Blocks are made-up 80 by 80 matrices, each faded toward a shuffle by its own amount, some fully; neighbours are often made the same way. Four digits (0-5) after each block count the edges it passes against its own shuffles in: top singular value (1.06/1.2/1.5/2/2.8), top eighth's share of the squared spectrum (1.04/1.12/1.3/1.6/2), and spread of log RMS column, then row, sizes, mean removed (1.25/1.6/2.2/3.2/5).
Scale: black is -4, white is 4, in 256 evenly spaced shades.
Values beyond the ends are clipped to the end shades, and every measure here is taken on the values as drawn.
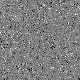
1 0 0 0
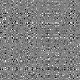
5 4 3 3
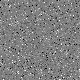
0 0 0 0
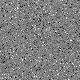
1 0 0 0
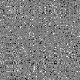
4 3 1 2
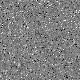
1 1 0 0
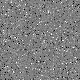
1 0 0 0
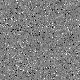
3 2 0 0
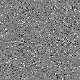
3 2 1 1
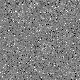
2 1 0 0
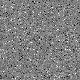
3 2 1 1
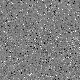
2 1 0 0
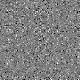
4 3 1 2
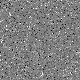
1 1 0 0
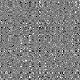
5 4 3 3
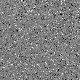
1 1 0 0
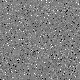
2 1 0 0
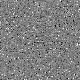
3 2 0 1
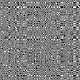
5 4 3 3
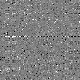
4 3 1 1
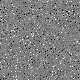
0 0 0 0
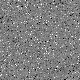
0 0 0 0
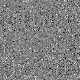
3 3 1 1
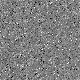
2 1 0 0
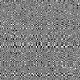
5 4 3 3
